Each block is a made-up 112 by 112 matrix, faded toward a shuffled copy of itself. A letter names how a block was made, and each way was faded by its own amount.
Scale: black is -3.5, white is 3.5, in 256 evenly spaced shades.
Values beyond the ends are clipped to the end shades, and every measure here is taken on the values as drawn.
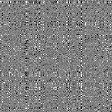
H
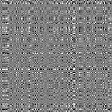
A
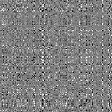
H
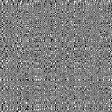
H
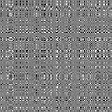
A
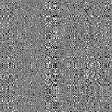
H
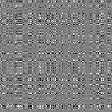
A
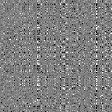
H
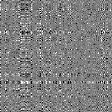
H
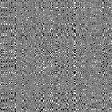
H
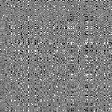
H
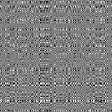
A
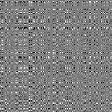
A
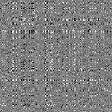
H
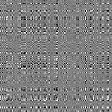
A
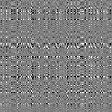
A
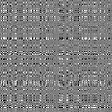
A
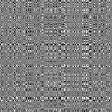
A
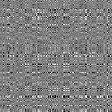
A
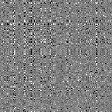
H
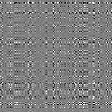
A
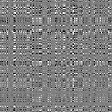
A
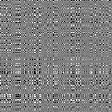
A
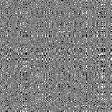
H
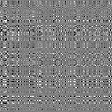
A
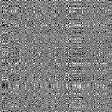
H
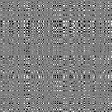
A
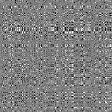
H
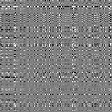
A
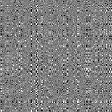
H
